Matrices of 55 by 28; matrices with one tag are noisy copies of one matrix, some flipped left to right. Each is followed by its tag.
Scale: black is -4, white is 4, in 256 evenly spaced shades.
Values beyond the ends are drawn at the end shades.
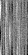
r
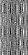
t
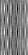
t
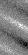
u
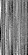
r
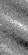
u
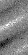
u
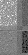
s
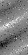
u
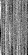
r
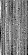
r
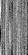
r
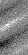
u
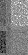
s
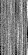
r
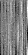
r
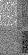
s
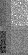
s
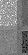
s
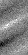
u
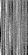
r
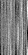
r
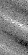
u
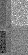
s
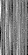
r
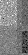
s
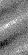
u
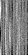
r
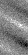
u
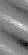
u
